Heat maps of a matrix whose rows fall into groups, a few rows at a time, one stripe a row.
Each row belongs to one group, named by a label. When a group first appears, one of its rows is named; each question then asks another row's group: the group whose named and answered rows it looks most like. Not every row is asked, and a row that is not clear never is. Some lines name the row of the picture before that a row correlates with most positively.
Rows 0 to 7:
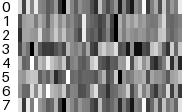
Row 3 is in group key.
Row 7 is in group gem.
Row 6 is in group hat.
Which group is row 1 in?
hat
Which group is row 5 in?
gem
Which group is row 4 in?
hat
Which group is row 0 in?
gem
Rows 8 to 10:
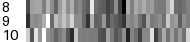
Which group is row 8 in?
hat
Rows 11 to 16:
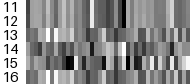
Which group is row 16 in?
hat
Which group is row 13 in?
hat
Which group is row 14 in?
key
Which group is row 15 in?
gem
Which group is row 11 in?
hat
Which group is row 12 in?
hat
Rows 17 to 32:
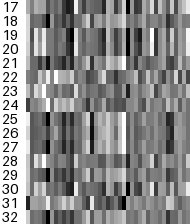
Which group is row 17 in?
gem
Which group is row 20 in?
gem
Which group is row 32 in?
key
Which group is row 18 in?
key
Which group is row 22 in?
hat
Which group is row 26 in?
key
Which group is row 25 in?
key
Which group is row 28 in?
gem
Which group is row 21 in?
key
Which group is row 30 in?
gem
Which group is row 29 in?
key
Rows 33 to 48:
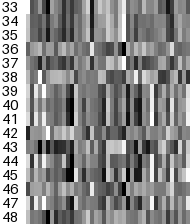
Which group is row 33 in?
key
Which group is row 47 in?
gem
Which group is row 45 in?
gem
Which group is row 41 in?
gem
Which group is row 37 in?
key
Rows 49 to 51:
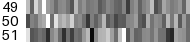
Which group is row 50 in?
hat
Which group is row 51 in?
key
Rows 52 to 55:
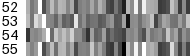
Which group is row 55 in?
hat
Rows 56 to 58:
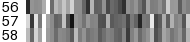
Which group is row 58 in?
gem
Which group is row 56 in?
hat
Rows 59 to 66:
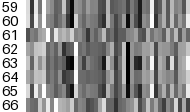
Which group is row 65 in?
gem
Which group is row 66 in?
hat
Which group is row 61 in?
hat
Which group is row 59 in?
gem
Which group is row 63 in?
gem
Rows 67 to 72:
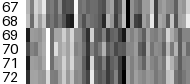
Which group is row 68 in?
gem
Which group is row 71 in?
hat
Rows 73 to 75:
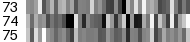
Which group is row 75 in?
gem
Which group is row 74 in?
gem
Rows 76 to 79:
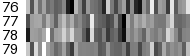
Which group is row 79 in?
gem
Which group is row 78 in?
hat
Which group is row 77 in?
hat
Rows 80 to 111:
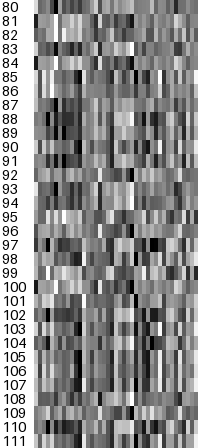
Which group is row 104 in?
key
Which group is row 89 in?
key
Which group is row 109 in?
hat
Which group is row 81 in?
hat
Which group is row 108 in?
key
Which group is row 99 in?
hat
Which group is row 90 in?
gem
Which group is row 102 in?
key
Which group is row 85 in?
gem
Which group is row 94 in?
key
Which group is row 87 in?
key
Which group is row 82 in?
hat
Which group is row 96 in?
hat
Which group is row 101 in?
gem
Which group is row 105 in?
gem
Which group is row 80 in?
key
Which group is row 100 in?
hat
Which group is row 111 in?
gem
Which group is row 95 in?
hat
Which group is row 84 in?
hat
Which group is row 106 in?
gem
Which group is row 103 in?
gem
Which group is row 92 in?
hat
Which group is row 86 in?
gem
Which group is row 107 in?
gem
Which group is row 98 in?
gem
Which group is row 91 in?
key
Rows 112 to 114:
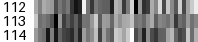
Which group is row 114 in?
key
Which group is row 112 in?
gem
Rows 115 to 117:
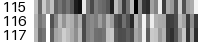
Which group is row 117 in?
hat
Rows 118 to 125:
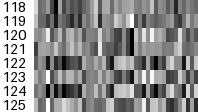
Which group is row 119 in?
key
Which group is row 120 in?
hat
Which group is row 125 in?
hat
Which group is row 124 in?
key
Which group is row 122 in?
key
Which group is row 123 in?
hat
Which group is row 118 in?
key
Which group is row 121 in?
hat
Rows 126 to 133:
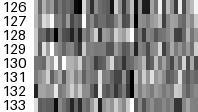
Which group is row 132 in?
hat
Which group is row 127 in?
gem
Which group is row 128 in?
key
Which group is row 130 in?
hat
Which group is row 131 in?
hat
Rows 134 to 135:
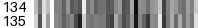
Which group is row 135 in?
gem
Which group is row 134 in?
gem
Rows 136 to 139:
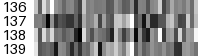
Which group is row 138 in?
gem
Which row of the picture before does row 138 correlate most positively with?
135
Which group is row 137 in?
key
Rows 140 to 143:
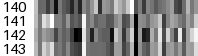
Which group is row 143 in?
gem
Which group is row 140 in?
key
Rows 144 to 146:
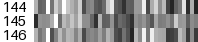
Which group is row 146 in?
hat
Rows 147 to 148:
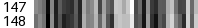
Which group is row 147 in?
key
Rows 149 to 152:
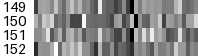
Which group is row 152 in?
hat
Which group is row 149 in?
hat
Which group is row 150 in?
gem
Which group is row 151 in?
hat
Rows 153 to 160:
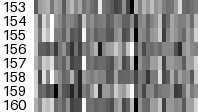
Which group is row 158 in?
gem
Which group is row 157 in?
gem
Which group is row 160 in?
gem
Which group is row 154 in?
gem
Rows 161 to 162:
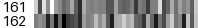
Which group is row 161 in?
gem
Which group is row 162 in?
key
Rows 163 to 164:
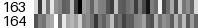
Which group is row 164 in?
hat
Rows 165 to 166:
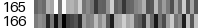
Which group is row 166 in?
key
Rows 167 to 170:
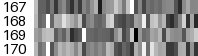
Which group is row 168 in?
hat
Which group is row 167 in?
key
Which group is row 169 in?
gem
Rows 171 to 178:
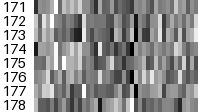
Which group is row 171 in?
hat
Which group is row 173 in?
gem
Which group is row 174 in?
hat
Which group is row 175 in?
hat
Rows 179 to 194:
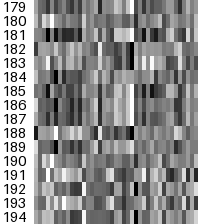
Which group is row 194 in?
gem
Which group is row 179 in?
key
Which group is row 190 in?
gem
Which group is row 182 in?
hat
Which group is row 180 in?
gem
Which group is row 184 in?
key
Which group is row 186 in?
key
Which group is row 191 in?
hat
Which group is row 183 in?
hat
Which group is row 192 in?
gem
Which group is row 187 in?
key
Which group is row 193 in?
hat
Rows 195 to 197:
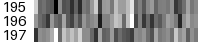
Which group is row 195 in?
key
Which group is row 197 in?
hat
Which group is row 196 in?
key
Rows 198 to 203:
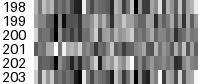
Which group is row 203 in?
gem
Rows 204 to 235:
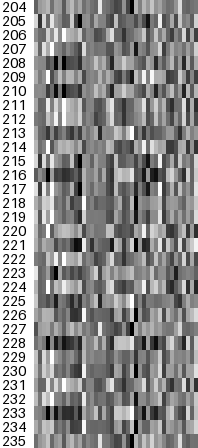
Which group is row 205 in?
gem
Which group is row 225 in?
key
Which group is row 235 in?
hat
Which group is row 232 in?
gem
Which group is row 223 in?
key
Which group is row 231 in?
hat
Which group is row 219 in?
gem
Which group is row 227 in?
hat
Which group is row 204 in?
hat
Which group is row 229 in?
gem
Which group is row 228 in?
key
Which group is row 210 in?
key
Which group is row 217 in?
gem
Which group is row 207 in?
gem
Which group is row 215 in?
gem
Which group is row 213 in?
key
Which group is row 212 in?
hat
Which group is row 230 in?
gem
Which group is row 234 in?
gem
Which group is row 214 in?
hat
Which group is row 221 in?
gem
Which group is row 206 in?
hat
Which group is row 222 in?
hat
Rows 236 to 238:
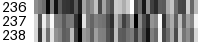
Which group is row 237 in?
gem
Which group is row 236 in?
key
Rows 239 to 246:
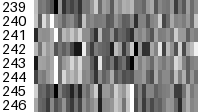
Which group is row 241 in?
hat
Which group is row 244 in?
hat
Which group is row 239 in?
key
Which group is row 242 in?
gem
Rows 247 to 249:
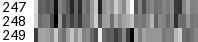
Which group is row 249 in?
hat
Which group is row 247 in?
key
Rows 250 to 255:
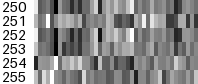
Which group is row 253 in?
key
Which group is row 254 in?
hat
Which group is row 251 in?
hat
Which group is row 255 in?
gem
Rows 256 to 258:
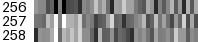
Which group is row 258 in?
hat
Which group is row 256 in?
key
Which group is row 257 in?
hat
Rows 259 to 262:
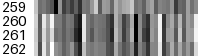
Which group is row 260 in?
gem
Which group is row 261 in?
gem
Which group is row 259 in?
key
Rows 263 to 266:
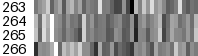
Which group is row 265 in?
gem
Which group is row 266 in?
hat
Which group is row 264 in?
gem
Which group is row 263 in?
hat
